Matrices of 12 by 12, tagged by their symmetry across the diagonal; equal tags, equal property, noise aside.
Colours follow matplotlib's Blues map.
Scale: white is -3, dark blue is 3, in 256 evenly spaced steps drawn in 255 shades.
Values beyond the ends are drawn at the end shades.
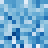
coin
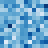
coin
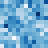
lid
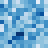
coin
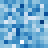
lid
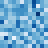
lid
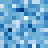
coin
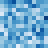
lid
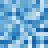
lid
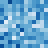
coin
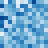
lid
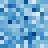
coin
